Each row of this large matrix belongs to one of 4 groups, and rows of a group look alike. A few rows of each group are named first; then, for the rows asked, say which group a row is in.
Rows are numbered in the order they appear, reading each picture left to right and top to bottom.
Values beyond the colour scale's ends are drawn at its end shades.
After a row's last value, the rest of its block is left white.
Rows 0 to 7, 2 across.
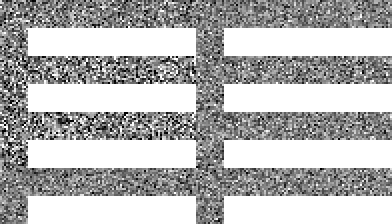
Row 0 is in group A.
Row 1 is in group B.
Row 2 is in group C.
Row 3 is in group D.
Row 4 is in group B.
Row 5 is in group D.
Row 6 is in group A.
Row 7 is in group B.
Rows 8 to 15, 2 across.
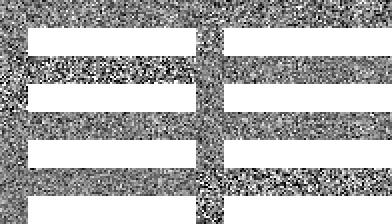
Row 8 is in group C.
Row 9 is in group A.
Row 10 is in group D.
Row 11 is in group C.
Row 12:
B
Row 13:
C
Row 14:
A
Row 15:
B
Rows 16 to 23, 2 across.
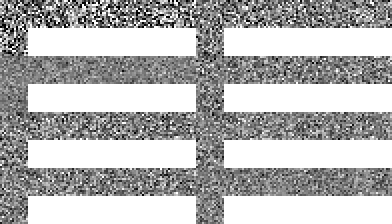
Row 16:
C
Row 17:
C
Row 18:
B
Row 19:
B
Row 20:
D
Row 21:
D
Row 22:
D
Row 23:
A
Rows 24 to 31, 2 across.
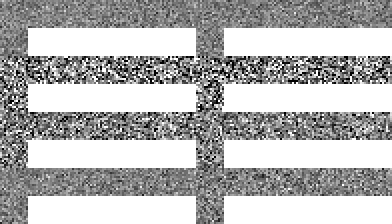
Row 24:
D
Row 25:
A
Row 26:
C
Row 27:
A
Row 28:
A
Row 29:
C
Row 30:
D
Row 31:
B
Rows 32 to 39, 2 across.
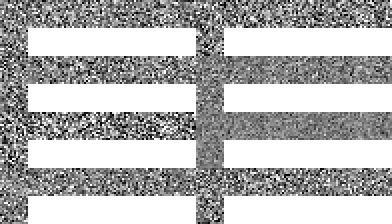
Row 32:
C
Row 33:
C
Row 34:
B
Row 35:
A
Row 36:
C
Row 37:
A
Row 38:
D
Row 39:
B
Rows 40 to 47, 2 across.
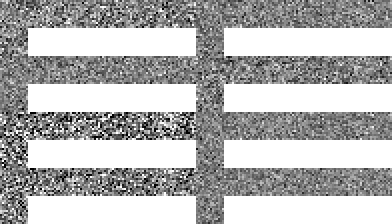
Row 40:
D
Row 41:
C
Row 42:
B
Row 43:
A
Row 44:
A
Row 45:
C
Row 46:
A
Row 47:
B
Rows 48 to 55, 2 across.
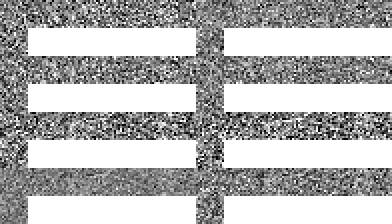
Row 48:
C
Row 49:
D
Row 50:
C
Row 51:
C
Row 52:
A
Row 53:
A
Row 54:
A
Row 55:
A
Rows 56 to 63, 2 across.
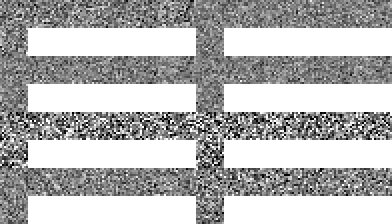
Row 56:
A
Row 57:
C
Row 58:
A
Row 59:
A
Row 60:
D
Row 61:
B
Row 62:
C
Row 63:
B
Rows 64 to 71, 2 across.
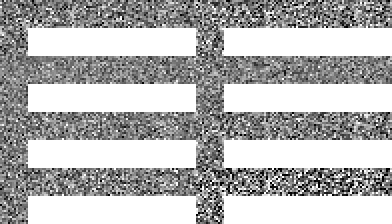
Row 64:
A
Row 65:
A
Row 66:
D
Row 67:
B
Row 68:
C
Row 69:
A
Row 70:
C
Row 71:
A
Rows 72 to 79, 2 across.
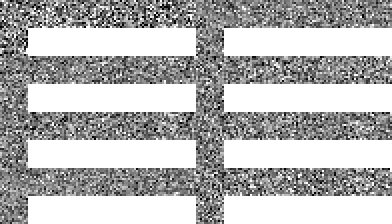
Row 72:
D
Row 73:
D
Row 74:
A
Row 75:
B
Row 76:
A
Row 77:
C
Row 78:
D
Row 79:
C
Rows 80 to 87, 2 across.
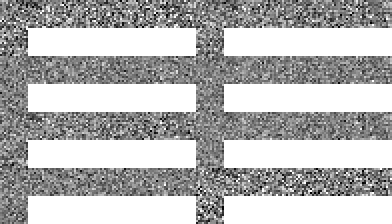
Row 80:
D
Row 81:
D
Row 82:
C
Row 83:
D
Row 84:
D
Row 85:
D
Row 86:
B
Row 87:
D
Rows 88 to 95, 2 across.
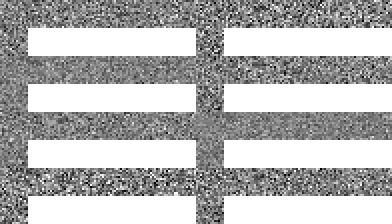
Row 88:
C
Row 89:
B
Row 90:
D
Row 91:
B
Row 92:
B
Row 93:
D
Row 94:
D
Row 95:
B
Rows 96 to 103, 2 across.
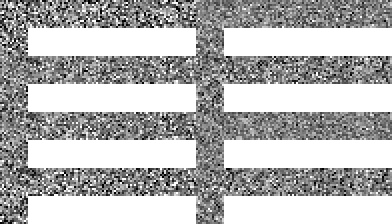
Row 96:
C
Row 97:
D
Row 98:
D
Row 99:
A
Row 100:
D
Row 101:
C
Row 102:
D
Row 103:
A
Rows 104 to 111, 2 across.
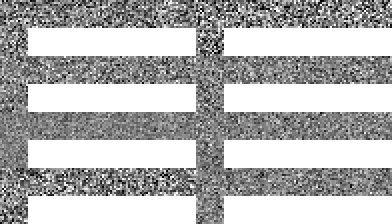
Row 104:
A
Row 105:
B
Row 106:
D
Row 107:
C
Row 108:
A
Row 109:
B
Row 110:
D
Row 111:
A
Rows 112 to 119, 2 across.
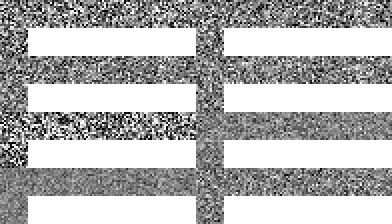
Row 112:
B
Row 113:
A
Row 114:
A
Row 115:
C
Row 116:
B
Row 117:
B
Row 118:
A
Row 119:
B
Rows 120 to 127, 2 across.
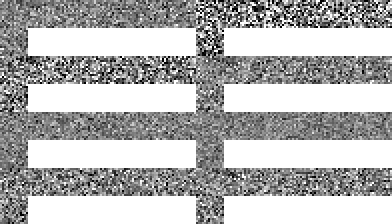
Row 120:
D
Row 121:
B
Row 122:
D
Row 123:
D
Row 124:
B
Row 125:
A
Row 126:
B
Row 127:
D
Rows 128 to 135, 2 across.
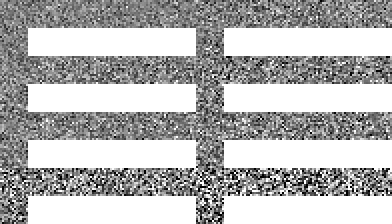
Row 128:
C
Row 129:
B
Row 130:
D
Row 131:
A
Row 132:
D
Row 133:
D
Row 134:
B
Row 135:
B
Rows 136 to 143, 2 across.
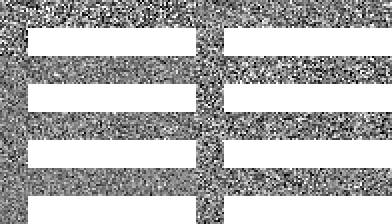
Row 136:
D
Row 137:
D
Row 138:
C
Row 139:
C
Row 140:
C
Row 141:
A
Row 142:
B
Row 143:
B
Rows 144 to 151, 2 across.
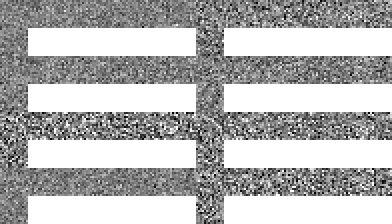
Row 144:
D
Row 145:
B
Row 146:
D
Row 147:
A
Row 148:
C
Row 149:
C
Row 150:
A
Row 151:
C
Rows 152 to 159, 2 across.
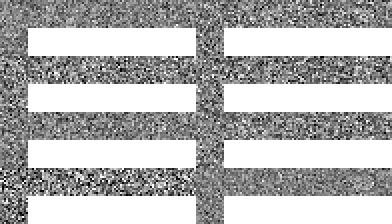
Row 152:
D
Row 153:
C
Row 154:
C
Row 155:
A
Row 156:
B
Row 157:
D
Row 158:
B
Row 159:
C
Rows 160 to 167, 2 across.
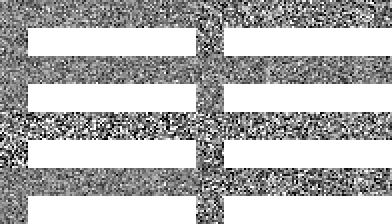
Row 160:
D
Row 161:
C
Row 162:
D
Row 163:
A
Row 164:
D
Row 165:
B
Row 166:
B
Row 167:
A
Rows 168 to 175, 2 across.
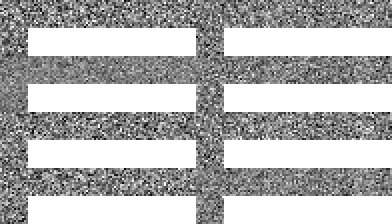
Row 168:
B
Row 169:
C
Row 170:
B
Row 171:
A
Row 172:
A
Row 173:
C
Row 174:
B
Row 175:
A
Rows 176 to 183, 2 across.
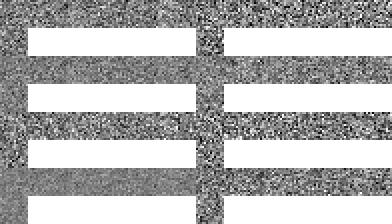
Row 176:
A
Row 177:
B
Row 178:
A
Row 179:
D
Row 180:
C
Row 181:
C
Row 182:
A
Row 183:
A
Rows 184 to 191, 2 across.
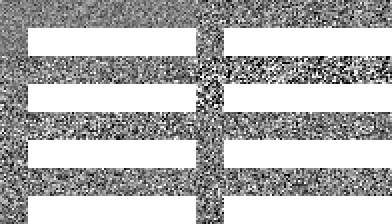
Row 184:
B
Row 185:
A
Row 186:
D
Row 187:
A
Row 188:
D
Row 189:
C
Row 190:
B
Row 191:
B
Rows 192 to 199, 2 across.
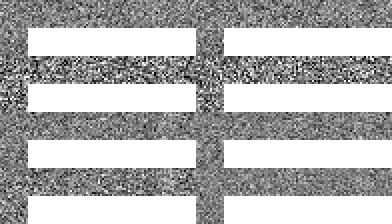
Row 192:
B
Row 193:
B
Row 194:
A
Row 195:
C
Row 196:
A
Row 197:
A
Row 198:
A
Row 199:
C
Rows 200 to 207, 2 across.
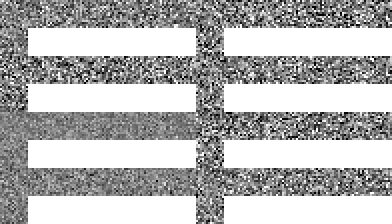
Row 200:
D
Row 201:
C
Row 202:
B
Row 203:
C
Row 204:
D
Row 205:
A
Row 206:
B
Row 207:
D
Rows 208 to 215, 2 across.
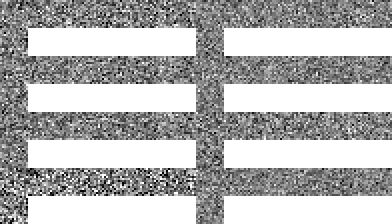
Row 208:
D
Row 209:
C
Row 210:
A
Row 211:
A
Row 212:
A
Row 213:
B
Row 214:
D
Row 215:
A
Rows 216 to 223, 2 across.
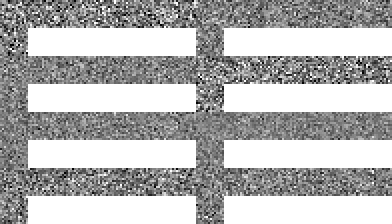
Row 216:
C
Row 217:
A
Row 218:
B
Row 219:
D
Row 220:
C
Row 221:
D
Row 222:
A
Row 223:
C
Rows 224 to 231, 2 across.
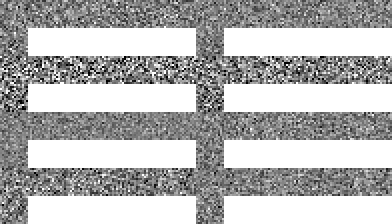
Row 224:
C
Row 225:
B
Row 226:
B
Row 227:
B
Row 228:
B
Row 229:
C
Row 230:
A
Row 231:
A
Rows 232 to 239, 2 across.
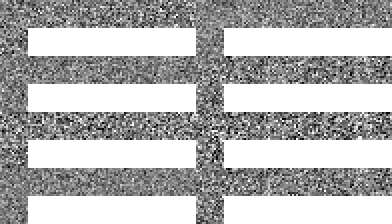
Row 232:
D
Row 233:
D
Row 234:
A
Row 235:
A
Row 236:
B
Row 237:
A
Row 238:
B
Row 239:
A
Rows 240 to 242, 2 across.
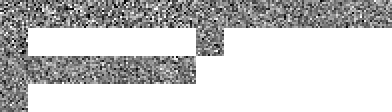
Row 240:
B
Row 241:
B
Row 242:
C
